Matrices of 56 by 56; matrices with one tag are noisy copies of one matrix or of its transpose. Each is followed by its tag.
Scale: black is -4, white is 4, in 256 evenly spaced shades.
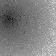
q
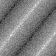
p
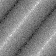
p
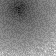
q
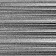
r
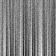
r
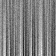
r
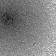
q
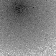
q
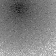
q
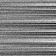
r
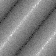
p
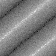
p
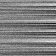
r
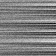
r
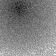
q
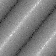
p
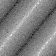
p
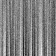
r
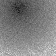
q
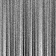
r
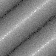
p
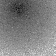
q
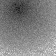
q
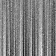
r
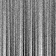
r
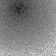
q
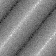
p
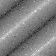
p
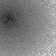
q
